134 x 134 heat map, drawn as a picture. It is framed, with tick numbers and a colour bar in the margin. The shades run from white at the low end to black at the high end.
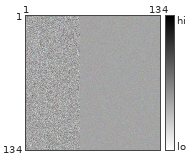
Histogram: heavy tails on both sides. Grain: fine. Mirror symmetry: none. Odd rows or columns: none. Seam: vertical, 40% of the way across, the right part calmer. Stripes: none. Slope: none.
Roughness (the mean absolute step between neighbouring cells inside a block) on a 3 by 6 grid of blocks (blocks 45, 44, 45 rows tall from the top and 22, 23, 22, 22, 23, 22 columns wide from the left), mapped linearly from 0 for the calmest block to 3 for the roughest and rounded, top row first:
331000 / 331000 / 331000
